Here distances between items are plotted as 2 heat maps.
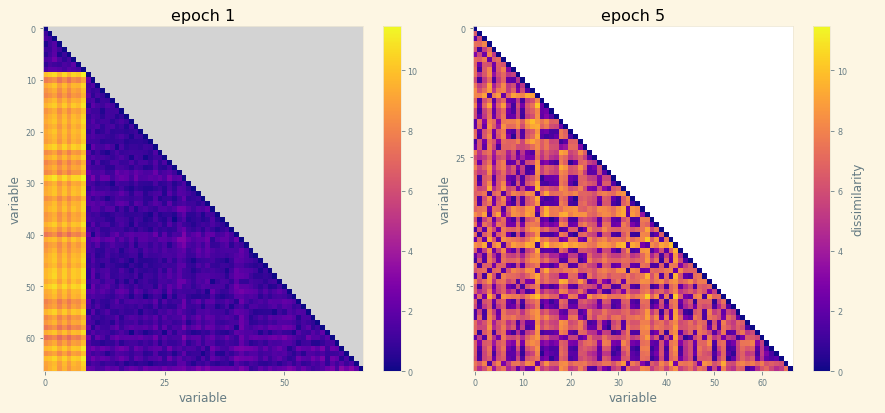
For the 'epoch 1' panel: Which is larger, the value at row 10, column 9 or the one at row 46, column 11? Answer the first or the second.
the first
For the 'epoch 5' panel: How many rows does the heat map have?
67
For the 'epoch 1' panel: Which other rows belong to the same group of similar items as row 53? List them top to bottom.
9, 10, 11, 12, 13, 14, 15, 16, 17, 18, 19, 20, 21, 22, 23, 24, 25, 26, 27, 28, 29, 30, 31, 32, 33, 34, 35, 36, 37, 38, 39, 40, 41, 42, 43, 44, 45, 46, 47, 48, 49, 50, 51, 52, 54, 55, 56, 57, 58, 59, 60, 61, 62, 63, 64, 65, 66
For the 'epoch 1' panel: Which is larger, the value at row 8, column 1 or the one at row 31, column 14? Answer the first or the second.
the first
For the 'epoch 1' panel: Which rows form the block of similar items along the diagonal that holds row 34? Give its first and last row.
9 to 66
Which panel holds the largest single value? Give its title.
epoch 1
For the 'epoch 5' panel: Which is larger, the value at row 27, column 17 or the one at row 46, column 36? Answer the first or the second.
the second
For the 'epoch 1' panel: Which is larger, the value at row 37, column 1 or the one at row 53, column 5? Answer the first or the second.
the first
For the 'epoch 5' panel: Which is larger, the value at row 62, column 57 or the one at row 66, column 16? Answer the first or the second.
the first
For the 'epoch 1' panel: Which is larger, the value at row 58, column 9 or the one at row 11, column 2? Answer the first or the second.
the second
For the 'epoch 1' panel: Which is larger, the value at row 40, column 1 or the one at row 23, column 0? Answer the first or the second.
the second
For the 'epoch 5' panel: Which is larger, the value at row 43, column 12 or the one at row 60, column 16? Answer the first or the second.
the first
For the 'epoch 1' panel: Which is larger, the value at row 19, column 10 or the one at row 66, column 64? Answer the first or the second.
the second
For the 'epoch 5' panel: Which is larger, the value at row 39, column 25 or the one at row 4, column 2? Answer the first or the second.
the first
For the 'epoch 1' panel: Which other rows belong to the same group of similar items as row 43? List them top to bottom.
9, 10, 11, 12, 13, 14, 15, 16, 17, 18, 19, 20, 21, 22, 23, 24, 25, 26, 27, 28, 29, 30, 31, 32, 33, 34, 35, 36, 37, 38, 39, 40, 41, 42, 44, 45, 46, 47, 48, 49, 50, 51, 52, 53, 54, 55, 56, 57, 58, 59, 60, 61, 62, 63, 64, 65, 66
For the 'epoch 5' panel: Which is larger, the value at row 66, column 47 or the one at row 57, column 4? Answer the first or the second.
the first
